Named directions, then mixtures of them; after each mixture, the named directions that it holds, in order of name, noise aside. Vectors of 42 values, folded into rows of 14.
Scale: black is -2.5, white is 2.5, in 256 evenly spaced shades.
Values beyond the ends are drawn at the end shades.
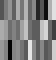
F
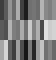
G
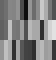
F, G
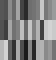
G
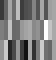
F, G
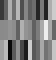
F, G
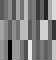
F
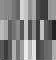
F, G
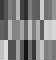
G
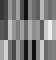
G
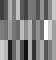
F, G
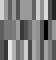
F, G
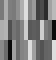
F, G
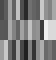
G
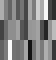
F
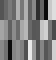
F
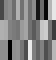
F
